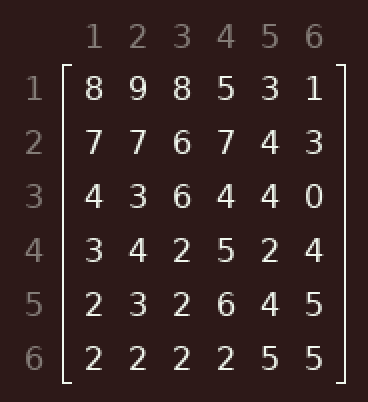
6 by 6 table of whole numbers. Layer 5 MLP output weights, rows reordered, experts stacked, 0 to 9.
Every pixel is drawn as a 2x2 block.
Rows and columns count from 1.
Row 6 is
2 2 2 2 5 5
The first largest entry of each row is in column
2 1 3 4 4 5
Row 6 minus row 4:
-1 -2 0 -3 3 1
